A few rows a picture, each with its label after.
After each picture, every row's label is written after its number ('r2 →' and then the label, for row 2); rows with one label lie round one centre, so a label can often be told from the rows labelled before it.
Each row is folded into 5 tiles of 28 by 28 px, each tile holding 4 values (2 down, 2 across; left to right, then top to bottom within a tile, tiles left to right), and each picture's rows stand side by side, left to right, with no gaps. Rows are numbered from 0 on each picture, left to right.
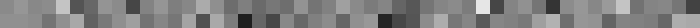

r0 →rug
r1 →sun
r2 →sun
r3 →rug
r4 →rug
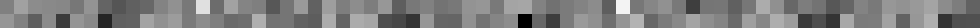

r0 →sun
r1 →rug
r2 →sun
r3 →sun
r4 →rug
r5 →sun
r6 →sun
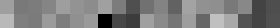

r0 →sun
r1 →sun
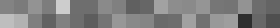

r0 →rug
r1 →sun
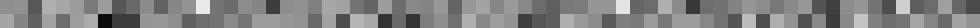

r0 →sun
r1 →rug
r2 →sun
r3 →sun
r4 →rug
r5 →sun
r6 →rug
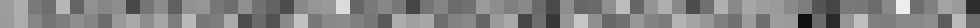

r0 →rug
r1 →sun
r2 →rug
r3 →sun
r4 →rug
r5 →sun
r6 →rug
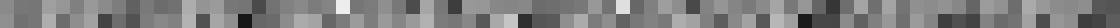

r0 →sun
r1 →sun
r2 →rug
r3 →sun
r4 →rug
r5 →sun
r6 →sun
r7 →sun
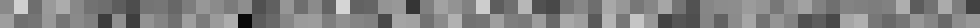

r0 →sun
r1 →sun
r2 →rug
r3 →rug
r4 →sun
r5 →sun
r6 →rug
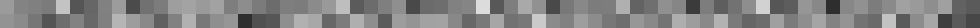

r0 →rug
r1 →sun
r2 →rug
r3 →rug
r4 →rug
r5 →rug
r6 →sun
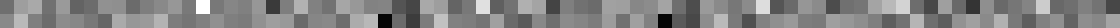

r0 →rug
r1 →rug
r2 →sun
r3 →rug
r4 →sun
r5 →rug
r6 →rug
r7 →rug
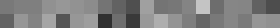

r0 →sun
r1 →rug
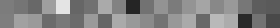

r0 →rug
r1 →sun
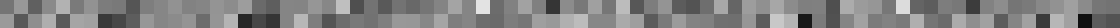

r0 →sun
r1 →sun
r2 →rug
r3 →rug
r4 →rug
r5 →sun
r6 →rug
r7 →sun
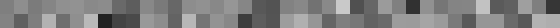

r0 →sun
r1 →sun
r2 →rug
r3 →rug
